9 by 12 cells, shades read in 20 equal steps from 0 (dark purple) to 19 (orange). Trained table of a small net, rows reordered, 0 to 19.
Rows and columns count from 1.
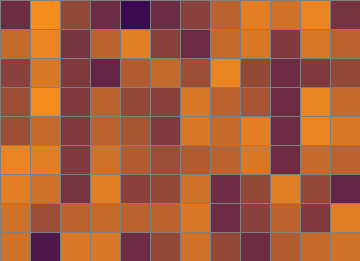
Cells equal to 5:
12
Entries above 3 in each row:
11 12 12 12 12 12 12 12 11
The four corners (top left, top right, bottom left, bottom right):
5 6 15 15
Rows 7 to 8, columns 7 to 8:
15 5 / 16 5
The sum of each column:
112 130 78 110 87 83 113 104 108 84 121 107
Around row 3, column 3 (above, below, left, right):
6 7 16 4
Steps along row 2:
up down up up down down up up down up down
